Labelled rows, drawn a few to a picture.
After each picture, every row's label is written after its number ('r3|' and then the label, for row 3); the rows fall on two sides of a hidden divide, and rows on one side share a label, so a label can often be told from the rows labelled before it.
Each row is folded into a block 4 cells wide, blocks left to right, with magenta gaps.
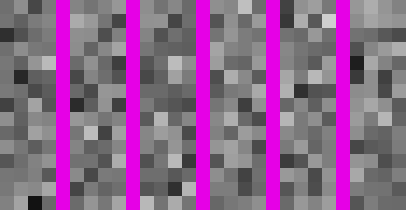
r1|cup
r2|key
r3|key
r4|key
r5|key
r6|key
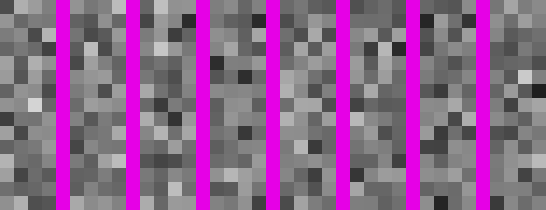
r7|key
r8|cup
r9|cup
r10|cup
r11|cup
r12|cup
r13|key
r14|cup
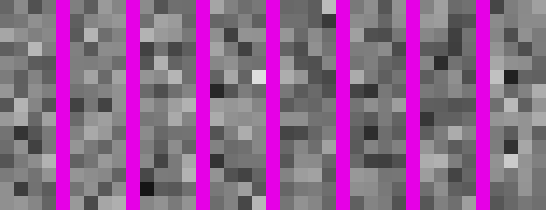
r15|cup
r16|key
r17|key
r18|key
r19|cup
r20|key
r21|key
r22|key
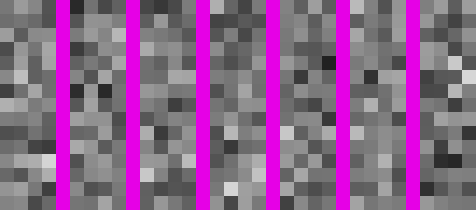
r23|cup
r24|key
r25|key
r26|cup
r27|key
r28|key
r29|key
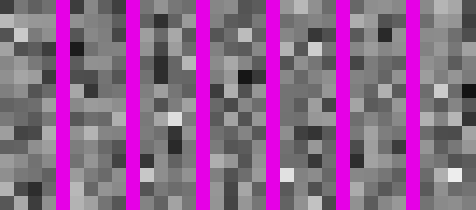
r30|key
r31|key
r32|cup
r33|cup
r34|key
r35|key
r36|cup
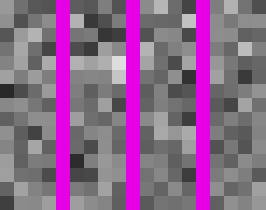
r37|key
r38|cup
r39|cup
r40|cup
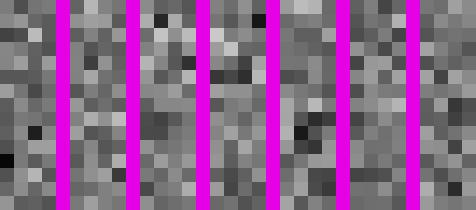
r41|cup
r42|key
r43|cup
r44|cup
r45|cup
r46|key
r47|key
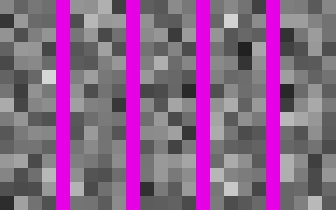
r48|key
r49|key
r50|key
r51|key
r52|key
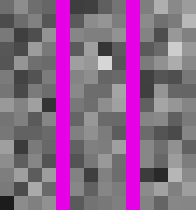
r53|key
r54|key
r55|cup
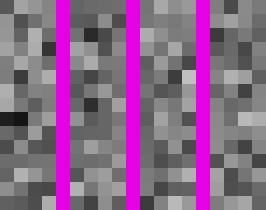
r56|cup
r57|cup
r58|key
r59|key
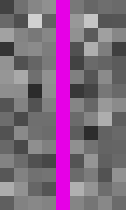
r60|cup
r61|key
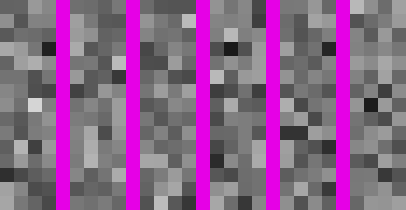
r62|cup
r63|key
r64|cup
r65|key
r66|cup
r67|cup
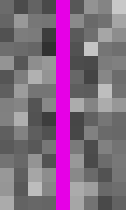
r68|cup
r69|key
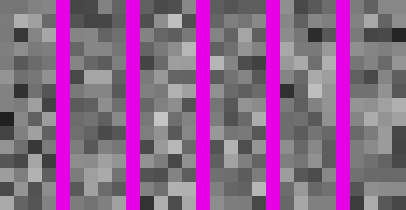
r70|key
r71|cup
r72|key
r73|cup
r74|key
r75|key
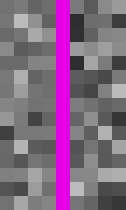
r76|cup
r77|key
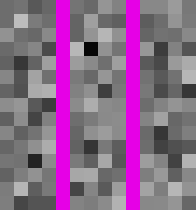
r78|key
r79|key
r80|cup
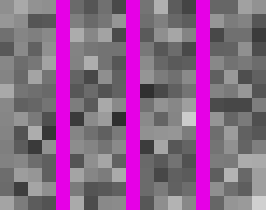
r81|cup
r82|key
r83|key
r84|cup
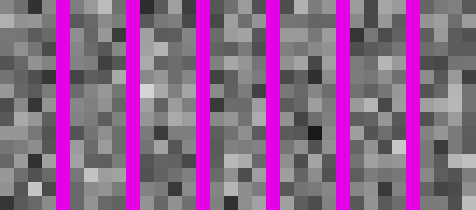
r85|key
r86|cup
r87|cup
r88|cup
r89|cup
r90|key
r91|key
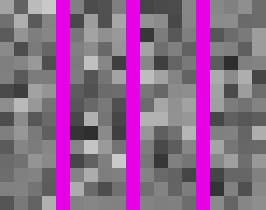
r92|key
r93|key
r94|key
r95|key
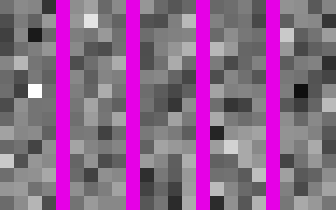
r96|key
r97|key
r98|key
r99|cup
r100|key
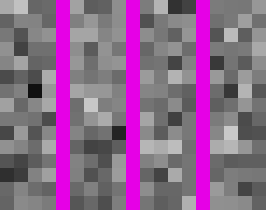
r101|cup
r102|key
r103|cup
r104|key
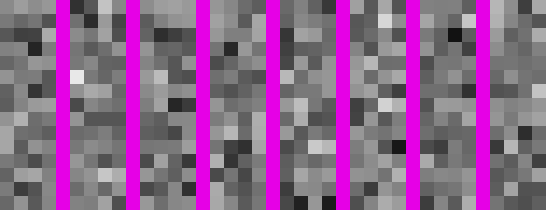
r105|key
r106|cup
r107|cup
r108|key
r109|key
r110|cup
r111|key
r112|key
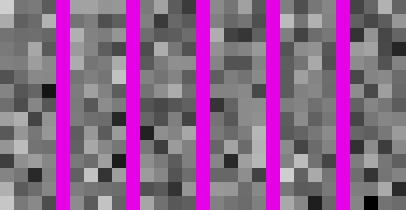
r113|cup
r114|cup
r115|cup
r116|cup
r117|key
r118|cup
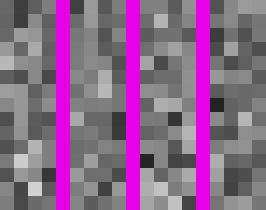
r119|cup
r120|key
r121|cup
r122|key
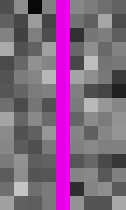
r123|cup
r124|key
